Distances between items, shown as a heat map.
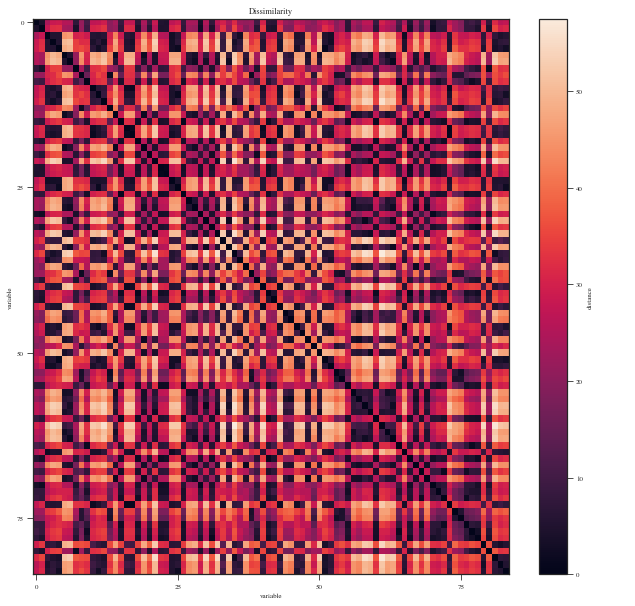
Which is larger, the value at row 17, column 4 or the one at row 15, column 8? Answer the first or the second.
the second
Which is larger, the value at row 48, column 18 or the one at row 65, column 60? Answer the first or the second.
the second
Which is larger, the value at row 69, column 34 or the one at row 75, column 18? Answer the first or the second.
the second
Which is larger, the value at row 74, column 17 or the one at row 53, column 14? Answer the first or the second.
the second
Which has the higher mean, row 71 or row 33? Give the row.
33
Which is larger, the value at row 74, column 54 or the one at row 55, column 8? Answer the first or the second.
the second
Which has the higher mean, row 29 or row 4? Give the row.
4
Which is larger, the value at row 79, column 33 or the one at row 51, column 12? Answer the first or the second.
the first
